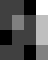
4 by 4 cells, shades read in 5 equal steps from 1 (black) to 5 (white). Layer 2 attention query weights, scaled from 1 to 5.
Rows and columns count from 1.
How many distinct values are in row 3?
3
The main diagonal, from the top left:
2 3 2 3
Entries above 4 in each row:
1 0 0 0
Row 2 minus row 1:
0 1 1 -1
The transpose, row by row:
2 2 1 2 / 2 3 2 2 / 1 2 2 1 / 5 4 4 3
